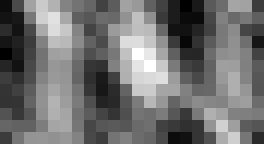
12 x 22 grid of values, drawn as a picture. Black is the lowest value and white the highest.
The top right is the ninth with the lowest average. No overall slope runs across the table. The centre is the ninth with the highest average. No lone cell stands out from its neighbours. Upright stripes repeat 3 times across the table.
